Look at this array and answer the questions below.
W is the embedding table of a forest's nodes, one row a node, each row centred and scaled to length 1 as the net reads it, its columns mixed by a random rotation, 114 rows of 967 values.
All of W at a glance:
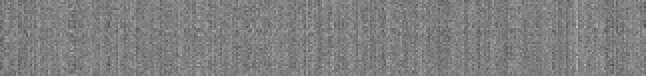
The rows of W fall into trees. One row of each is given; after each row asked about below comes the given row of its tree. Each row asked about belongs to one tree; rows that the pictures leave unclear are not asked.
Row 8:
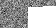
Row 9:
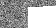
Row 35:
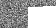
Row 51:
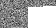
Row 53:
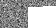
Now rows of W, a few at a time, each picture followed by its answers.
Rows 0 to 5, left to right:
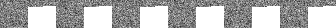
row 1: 35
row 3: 35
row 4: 8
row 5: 51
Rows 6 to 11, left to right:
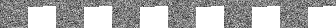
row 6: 51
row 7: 51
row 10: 8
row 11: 51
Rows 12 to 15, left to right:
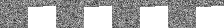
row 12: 35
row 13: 9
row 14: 35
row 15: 51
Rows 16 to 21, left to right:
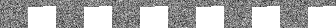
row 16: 53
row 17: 8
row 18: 8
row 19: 51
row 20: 9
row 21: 51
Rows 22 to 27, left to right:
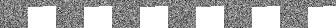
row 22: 53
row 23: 8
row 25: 53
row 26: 53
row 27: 51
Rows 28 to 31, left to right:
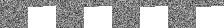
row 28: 53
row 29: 35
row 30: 8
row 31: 51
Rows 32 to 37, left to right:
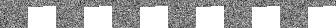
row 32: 8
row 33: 51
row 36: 9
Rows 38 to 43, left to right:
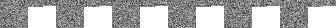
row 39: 51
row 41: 51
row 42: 35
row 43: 8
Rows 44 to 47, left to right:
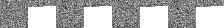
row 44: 8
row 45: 35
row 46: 35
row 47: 35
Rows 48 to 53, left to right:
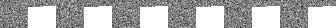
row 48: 35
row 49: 53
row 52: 53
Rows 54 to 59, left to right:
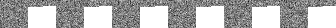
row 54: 53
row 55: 8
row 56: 8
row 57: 8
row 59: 35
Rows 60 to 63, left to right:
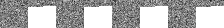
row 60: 51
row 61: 8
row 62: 8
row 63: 53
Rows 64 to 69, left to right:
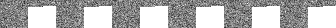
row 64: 51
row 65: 9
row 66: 8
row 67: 51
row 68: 35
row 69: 9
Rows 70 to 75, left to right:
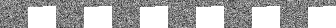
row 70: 53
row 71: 35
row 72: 35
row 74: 35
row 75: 8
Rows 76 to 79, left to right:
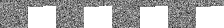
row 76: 51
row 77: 53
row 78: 51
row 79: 35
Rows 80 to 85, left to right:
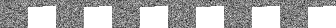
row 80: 35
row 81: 53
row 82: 35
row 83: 53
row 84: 35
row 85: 51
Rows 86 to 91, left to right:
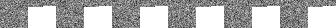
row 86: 51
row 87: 35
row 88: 51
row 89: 53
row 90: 51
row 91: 53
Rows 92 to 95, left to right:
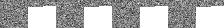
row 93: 51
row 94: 35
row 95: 8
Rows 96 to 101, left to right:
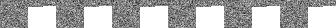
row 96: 51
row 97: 51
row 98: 51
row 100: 35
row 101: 8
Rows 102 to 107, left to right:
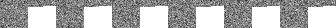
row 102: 51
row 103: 35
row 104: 51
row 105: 53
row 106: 9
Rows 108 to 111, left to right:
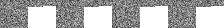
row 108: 51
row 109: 9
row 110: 53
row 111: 9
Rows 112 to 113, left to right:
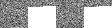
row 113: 35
